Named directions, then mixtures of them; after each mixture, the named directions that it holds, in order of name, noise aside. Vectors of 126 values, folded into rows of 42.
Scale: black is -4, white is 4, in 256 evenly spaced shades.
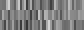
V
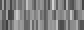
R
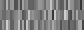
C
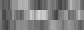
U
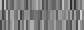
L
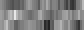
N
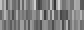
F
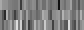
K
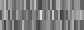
F, V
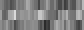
N, U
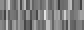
C, K, V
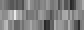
N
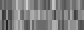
R, U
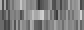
F, L, U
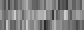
C, N, U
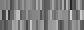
L, R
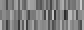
C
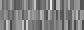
C, F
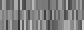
C, V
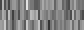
L, V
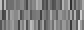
L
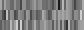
K, L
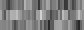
N, U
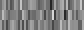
C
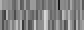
K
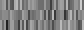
C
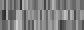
C, K, R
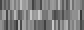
K, L, U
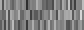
L, V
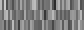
F, L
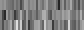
K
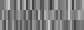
V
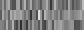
N, V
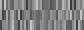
L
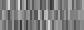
V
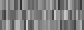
C, K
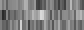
F, K, U
